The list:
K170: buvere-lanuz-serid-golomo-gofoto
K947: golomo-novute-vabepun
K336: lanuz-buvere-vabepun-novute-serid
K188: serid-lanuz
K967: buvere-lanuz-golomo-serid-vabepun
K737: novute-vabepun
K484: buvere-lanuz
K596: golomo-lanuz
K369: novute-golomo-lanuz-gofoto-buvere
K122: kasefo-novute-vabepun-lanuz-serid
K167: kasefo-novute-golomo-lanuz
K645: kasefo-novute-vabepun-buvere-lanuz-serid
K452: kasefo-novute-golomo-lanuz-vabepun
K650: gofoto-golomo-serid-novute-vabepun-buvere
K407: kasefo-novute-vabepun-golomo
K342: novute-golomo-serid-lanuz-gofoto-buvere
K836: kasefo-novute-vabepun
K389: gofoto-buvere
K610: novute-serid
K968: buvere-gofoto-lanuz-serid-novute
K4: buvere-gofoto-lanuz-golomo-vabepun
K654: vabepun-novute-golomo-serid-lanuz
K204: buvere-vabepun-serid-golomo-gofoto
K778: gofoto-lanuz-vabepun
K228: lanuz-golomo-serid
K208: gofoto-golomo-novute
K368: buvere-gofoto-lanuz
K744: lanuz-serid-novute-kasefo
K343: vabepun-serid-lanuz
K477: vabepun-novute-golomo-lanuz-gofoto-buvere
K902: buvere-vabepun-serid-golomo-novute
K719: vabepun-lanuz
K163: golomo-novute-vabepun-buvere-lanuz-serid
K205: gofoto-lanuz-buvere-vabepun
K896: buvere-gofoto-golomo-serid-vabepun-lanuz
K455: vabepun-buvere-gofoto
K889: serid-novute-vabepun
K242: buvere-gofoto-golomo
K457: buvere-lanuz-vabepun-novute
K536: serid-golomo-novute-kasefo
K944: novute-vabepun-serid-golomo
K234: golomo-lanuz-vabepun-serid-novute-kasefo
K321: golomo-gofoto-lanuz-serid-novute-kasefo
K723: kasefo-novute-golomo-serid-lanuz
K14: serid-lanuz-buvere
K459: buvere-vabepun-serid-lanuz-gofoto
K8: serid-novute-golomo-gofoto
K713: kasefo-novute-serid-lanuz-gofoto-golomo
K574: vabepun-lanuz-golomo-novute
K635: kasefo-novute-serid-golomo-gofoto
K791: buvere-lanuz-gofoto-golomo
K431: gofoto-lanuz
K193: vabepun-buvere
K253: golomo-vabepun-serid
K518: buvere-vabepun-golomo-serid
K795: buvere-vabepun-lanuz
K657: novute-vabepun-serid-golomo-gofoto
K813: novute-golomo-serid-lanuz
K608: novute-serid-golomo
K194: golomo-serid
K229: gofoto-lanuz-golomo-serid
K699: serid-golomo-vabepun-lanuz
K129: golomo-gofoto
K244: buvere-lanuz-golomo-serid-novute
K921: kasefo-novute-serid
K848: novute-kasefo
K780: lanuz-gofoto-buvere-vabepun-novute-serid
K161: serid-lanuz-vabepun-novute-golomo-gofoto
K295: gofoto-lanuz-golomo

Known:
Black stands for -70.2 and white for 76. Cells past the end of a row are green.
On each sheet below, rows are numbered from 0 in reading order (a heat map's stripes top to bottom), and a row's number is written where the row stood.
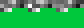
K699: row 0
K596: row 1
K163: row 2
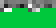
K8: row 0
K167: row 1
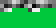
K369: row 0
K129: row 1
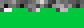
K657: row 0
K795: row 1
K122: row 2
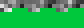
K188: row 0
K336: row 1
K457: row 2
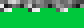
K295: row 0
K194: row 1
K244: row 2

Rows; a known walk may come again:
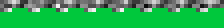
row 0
K205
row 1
K244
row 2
K596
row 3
K342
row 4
K967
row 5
K455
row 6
K795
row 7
K389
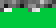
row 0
K657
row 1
K968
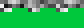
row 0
K295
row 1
K921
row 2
K431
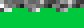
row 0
K723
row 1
K163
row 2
K193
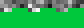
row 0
K610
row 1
K228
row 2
K457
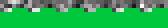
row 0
K368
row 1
K608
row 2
K336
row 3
K122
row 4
K944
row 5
K167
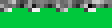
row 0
K699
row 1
K8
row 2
K452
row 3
K129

